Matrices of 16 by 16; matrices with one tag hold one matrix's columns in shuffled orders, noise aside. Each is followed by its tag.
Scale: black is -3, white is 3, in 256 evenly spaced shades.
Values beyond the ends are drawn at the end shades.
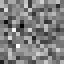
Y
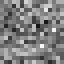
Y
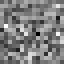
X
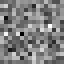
X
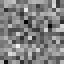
Y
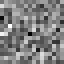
X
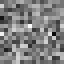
X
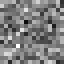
Y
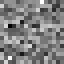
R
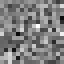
X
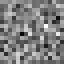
X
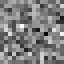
X
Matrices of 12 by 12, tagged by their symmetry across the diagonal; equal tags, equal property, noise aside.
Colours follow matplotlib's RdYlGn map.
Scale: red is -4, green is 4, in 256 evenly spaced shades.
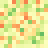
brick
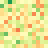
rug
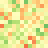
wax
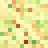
rug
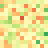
rug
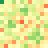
brick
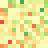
wax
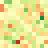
wax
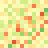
brick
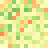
brick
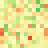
rug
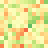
wax
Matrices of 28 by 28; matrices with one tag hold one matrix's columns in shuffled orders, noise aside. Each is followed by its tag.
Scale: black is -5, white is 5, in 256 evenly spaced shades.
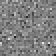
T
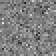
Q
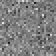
Q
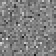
T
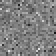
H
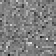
T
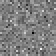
H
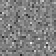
T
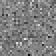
T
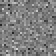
H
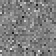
H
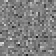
T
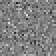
Q
